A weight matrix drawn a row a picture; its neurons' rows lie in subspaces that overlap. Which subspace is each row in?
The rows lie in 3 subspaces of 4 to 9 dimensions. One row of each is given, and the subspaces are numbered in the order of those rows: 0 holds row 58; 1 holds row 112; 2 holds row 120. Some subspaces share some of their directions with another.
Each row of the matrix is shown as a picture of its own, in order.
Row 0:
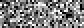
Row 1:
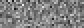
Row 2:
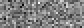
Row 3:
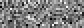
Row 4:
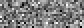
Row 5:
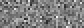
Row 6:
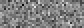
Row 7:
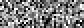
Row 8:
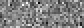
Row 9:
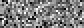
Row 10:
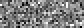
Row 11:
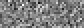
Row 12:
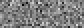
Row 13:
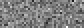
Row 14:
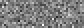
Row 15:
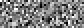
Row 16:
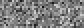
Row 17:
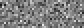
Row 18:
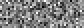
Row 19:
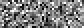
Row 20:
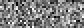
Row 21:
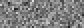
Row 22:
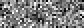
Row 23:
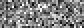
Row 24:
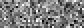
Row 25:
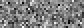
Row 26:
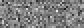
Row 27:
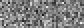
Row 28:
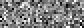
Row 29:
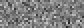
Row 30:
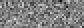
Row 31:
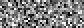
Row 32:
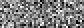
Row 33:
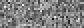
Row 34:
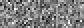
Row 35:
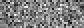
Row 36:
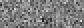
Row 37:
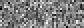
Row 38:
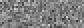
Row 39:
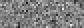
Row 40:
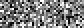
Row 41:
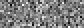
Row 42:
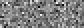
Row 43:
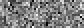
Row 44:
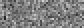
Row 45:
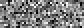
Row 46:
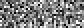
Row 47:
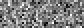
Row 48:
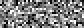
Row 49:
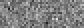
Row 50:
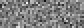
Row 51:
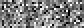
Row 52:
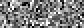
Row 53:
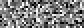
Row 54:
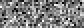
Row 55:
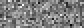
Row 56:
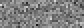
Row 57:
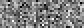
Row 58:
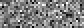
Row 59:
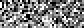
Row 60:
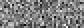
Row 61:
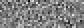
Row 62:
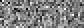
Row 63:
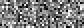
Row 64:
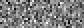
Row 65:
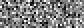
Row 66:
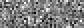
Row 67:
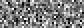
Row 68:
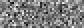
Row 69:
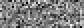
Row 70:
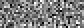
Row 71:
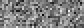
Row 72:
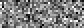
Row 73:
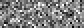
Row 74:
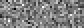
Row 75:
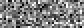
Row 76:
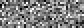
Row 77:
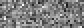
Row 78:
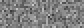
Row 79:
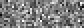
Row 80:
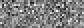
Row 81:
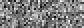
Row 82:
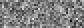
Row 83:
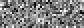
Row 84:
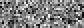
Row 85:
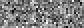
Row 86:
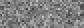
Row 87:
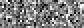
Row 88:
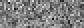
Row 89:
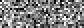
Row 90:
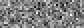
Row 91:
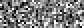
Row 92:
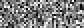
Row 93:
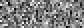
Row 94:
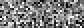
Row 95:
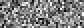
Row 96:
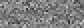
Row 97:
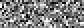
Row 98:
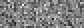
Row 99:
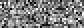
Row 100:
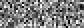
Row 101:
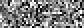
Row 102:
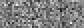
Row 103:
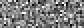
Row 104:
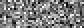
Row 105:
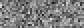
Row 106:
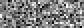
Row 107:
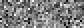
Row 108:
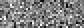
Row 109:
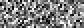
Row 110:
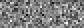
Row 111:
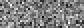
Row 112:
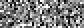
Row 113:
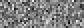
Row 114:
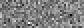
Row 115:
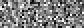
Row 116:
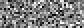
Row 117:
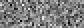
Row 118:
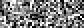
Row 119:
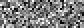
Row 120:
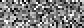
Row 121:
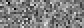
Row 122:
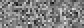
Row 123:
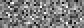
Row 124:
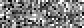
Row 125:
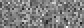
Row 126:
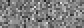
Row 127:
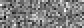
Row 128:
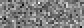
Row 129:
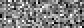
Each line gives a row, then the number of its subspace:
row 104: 1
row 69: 0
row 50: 0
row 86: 2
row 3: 2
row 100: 1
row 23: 0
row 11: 1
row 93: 0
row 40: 1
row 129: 0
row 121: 0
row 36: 2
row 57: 2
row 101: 1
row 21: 1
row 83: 1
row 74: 0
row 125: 2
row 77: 1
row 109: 1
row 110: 2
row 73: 0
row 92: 1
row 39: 0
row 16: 2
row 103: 2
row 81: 1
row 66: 2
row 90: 0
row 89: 2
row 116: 1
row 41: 1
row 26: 2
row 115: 0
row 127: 1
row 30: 2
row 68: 2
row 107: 2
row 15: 2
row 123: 2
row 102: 2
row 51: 2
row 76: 0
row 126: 0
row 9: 2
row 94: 1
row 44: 1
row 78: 2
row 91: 0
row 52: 1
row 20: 2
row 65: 0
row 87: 0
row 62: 2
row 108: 1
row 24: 2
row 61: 0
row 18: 0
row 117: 1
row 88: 1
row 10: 0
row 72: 2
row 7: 1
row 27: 2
